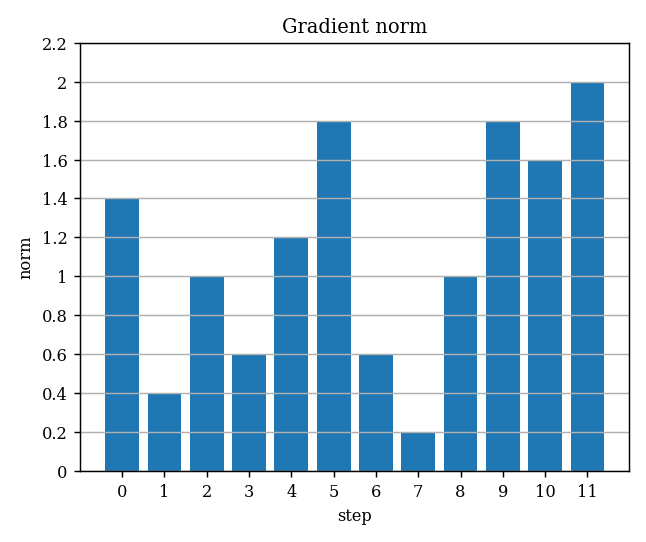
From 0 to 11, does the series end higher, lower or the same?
higher
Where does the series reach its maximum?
11
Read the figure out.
Title: Gradient norm
x-axis: step, ticks 0 1 2 3 4 5 6 7 8 9 10 11
y-axis: norm, ticks 0 0.2 0.4 0.6 0.8 1 1.2 1.4 1.6 1.8 2 2.2
Values:
1.4 0.4 1 0.6 1.2 1.8 0.6 0.2 1 1.8 1.6 2
